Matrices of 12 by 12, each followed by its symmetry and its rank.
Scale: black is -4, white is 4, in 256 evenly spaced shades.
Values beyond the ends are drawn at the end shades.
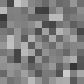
antisymmetric, full rank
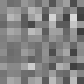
neither, rank two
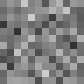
antisymmetric, full rank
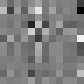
neither, rank two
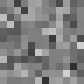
antisymmetric, full rank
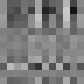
neither, rank two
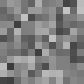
antisymmetric, full rank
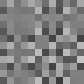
antisymmetric, rank two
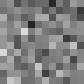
antisymmetric, full rank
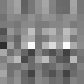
neither, rank two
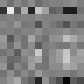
neither, rank two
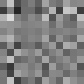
antisymmetric, rank two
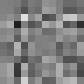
antisymmetric, rank two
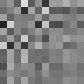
antisymmetric, rank two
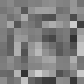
antisymmetric, rank two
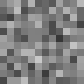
antisymmetric, full rank
